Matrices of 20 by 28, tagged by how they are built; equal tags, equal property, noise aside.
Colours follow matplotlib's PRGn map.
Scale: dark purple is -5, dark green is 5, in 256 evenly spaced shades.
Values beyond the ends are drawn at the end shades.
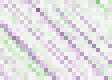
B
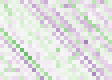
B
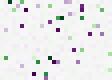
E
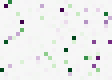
E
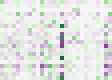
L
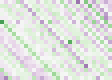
B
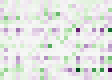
L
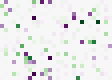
E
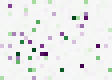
E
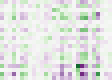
L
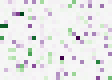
E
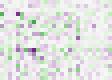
L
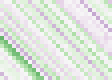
B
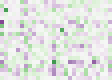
L
